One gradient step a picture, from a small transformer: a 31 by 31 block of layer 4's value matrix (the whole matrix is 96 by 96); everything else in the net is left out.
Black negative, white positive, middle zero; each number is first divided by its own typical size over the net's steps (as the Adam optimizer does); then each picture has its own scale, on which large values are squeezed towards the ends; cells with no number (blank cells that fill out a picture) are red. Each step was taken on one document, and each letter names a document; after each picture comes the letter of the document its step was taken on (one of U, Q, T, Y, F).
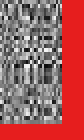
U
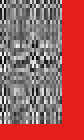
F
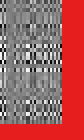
F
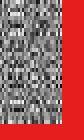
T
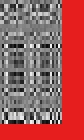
T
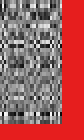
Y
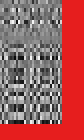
T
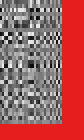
T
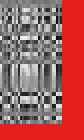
U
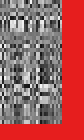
T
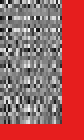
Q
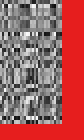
U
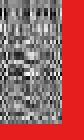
F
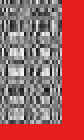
Y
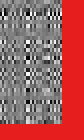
F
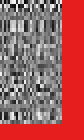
T
